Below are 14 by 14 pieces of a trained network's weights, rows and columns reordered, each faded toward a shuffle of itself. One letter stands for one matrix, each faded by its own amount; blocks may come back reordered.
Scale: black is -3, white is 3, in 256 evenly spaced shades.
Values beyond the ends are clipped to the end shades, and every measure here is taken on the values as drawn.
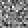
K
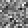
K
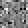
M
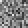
K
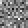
K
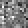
M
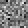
K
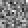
K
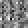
M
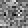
K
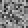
K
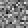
K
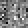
M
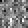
M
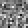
K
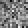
K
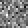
K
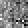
M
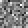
K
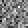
K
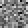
K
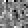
M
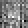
M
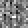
M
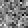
K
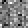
M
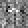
M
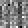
M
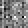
M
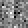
M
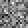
K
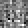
M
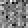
M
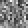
K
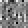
M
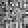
M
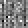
M
